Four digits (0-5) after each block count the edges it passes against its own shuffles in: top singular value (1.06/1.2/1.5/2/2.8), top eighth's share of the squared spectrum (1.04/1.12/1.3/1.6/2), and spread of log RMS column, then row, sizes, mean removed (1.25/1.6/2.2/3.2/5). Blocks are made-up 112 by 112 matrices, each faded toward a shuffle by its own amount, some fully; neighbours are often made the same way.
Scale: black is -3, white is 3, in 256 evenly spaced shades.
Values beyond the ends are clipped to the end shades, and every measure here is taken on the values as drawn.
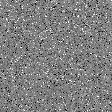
3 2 0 0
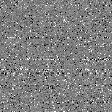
4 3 1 2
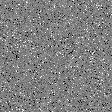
1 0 0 0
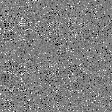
4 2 2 1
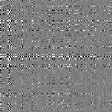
5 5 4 4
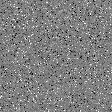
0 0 0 0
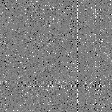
4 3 2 2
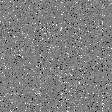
2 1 1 0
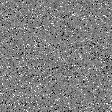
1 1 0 1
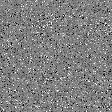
1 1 1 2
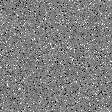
0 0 0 0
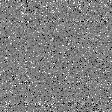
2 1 1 2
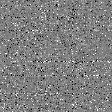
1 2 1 2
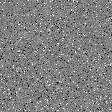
0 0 0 0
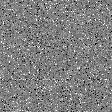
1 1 0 1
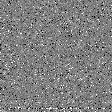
2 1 1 2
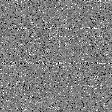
2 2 1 2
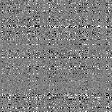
2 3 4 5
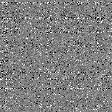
1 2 2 3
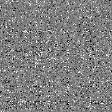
2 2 3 3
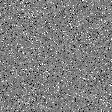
0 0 0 0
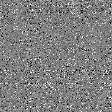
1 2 2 3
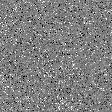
0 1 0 1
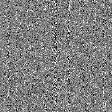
1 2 3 0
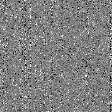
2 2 3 0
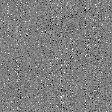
2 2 3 0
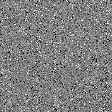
1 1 2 0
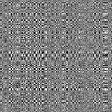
5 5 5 4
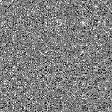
4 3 1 2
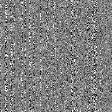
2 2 4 0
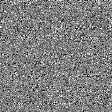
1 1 0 3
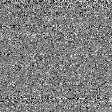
2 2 0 3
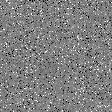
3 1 0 0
